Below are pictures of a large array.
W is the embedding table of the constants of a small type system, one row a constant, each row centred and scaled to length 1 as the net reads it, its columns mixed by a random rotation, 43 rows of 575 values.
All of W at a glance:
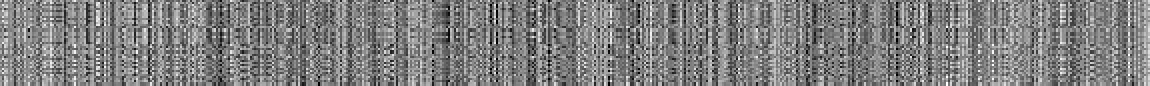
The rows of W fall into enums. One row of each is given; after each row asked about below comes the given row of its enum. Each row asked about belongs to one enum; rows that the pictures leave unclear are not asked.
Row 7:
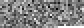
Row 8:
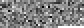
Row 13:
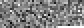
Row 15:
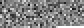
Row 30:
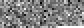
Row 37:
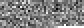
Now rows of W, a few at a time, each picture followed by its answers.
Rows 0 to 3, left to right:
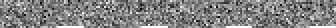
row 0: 30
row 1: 37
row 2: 8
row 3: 7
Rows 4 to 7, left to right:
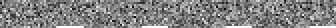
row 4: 15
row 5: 8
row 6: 7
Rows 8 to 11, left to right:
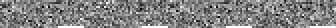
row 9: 37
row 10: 8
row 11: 7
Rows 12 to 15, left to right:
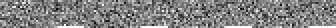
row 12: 37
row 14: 15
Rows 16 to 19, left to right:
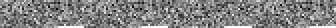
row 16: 7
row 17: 7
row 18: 15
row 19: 7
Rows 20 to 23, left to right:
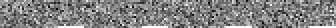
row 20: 7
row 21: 8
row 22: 30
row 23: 13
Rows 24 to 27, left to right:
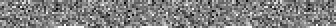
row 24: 37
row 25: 30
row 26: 30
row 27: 37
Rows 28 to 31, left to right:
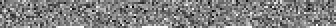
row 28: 15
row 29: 8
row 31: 37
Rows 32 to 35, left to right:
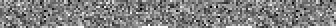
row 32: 30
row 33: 37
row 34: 8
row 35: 30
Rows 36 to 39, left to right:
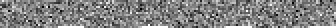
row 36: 8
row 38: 13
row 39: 30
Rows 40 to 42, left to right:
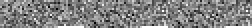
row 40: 7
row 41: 13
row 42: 13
